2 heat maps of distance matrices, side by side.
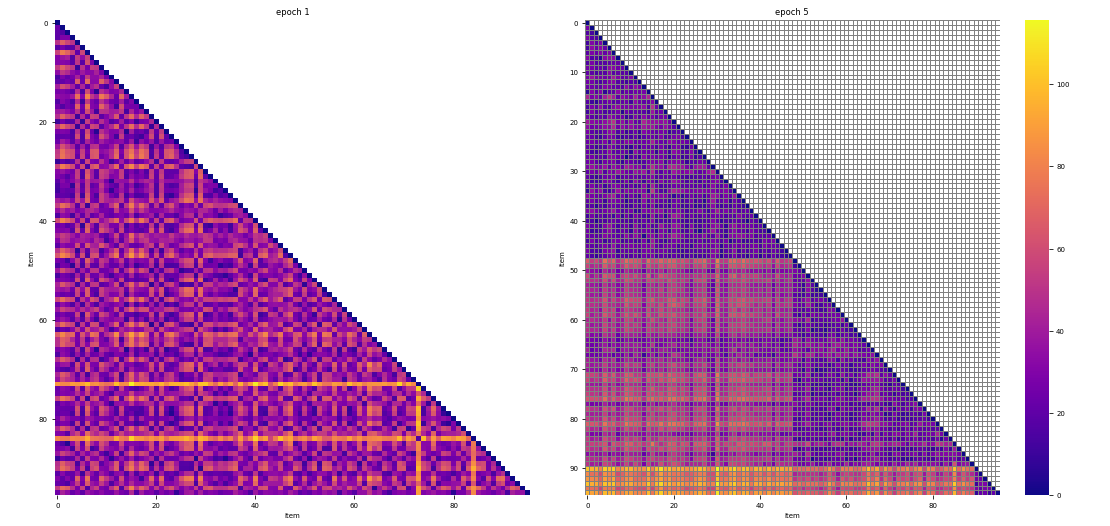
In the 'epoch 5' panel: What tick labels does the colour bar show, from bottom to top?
0, 20, 40, 60, 80, 100
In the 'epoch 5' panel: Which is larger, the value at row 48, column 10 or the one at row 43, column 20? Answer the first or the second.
the first
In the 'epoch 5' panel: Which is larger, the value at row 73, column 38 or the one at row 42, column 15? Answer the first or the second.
the first
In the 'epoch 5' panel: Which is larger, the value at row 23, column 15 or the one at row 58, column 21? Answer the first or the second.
the second
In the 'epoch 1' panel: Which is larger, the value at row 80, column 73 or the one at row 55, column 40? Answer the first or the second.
the first
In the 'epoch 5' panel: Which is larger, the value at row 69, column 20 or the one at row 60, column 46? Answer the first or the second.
the first
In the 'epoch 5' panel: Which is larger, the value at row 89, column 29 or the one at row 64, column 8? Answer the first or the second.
the first
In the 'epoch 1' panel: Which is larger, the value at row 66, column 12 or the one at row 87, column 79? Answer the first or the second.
the second
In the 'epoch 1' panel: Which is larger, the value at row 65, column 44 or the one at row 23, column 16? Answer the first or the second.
the first
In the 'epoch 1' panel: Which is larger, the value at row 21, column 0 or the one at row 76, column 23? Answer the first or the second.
the second
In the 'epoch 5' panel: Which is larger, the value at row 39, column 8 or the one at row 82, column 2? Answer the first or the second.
the second
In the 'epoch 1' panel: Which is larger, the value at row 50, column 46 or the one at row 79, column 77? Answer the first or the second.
the second
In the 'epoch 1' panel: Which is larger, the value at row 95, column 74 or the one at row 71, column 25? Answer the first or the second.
the first
